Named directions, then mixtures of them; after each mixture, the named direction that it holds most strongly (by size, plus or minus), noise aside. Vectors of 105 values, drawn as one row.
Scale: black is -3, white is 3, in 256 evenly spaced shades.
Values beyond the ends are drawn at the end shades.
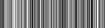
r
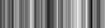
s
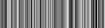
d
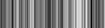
s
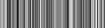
d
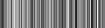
r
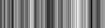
s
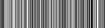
r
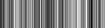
s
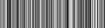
d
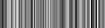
d
